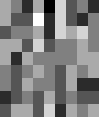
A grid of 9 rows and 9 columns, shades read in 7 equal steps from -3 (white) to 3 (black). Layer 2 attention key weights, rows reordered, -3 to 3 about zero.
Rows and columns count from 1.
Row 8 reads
2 1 0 1 -1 1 0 1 1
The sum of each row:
4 1 -3 -3 -2 -1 4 6 -2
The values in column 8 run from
-2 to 2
